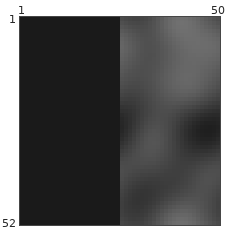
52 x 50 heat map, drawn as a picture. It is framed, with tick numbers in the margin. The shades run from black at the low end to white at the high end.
It is made of 1 by 2 panels. Panel 1,1: very low, flat. Panel 1,2: low, smooth.
